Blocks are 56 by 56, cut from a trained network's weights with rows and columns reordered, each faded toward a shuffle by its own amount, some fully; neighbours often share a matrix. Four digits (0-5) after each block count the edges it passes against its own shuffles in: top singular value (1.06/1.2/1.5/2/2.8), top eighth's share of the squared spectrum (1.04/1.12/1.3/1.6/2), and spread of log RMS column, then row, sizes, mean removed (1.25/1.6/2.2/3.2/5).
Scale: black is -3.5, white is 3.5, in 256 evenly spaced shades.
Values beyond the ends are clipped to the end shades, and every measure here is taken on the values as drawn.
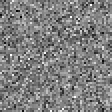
0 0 0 0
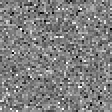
0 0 0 0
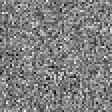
0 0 0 0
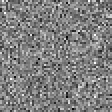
3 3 1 1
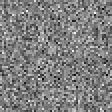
3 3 1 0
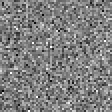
1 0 0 0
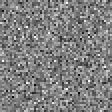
0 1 0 0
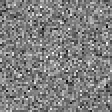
2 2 0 0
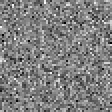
0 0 0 0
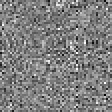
3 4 2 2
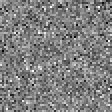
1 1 0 0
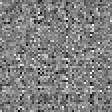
3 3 3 0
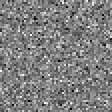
0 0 0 0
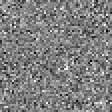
2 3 1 2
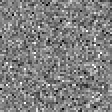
1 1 0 0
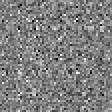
3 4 2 2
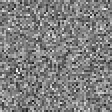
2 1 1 1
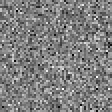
3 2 0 0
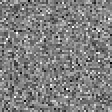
1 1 0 0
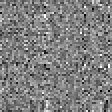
3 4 2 1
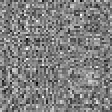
4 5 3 2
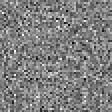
3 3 1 1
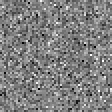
1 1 0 1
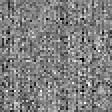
3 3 1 2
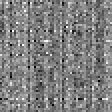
4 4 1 3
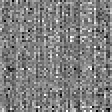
4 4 1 3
